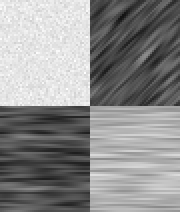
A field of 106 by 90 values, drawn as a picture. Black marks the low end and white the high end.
It is made of 2 by 2 panels. Panel 1,1: very high, fine-grained, faint in contrast. Panel 1,2: low, slanting up to the right. Panel 2,1: low, streaked across. Panel 2,2: high, streaked across.
